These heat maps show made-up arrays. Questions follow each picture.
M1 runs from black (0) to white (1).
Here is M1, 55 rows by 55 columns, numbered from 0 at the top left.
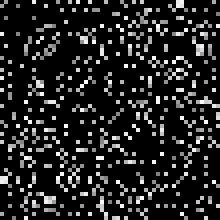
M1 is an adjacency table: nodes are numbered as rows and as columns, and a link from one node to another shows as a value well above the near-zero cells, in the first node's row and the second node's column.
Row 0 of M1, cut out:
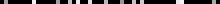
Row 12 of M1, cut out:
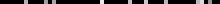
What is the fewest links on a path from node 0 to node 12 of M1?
3
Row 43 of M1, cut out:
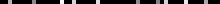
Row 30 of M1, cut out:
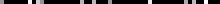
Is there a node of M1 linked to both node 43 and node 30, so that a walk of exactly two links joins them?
yes
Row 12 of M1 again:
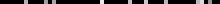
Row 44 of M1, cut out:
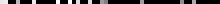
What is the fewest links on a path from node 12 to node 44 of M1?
2
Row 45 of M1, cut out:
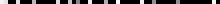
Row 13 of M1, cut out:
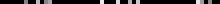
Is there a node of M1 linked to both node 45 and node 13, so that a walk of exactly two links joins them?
yes
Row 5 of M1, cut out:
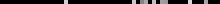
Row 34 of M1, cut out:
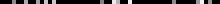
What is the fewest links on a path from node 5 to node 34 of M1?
3
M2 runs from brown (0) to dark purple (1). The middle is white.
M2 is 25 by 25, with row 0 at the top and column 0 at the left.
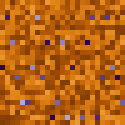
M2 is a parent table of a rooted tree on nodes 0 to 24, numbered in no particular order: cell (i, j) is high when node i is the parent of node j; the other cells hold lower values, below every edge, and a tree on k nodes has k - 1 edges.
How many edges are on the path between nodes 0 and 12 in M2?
5
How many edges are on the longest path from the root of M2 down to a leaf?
3
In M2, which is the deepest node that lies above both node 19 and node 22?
23
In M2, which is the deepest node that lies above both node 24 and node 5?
20
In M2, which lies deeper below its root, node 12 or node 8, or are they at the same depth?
node 12
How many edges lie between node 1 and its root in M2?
2
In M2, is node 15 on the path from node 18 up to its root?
yes
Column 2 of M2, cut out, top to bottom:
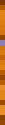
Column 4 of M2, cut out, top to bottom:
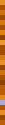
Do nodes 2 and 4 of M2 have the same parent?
no
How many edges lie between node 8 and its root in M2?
1
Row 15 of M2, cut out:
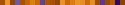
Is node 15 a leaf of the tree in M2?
no
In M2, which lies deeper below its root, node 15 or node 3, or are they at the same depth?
node 3
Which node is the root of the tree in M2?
15
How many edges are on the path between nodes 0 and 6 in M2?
2
